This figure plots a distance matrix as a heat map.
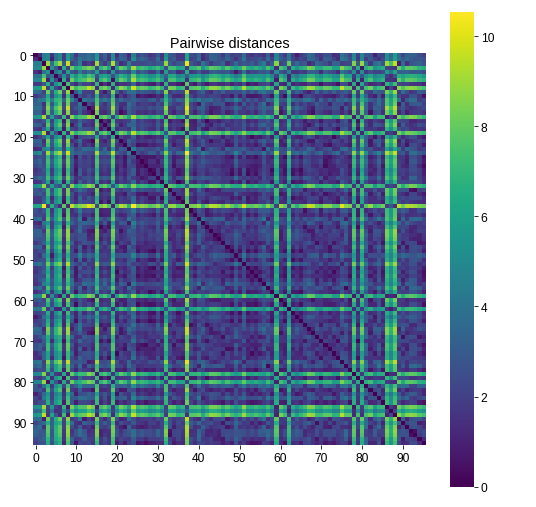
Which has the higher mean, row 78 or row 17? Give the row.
78
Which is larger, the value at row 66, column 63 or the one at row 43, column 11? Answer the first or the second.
the second
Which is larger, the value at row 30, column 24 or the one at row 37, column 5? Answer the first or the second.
the second
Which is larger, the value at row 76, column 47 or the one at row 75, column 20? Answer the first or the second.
the second
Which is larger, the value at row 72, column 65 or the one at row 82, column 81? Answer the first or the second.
the second
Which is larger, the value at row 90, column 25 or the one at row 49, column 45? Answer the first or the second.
the second
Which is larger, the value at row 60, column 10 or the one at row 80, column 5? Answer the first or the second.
the second
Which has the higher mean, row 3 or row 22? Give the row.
3
